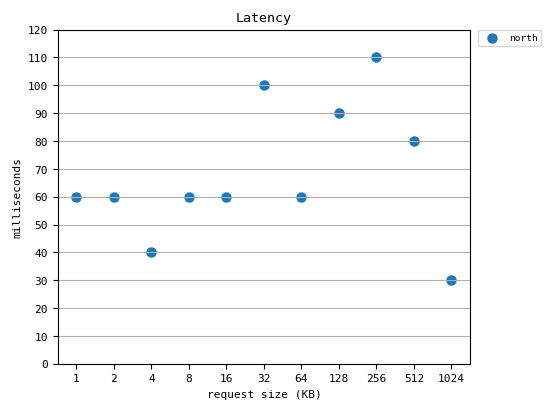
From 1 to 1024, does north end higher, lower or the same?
lower
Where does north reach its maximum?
256
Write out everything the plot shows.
Title: Latency
x-axis: request size (KB), ticks 1 2 4 8 16 32 64 128 256 512 1024
y-axis: milliseconds, ticks 0 10 20 30 40 50 60 70 80 90 100 110 120
Legend: north
Values:
north: 60 60 40 60 60 100 60 90 110 80 30
